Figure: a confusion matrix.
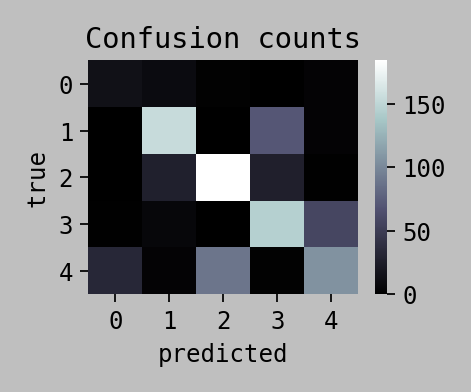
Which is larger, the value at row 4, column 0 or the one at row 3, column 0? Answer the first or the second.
the first
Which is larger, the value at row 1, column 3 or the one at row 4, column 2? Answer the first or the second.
the second
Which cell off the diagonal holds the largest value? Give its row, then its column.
4, 2
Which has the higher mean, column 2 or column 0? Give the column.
2
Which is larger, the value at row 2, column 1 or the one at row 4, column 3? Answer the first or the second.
the first
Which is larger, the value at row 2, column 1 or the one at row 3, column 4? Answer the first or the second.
the second
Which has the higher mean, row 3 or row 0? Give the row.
3
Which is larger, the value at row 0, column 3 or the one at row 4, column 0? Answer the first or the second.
the second
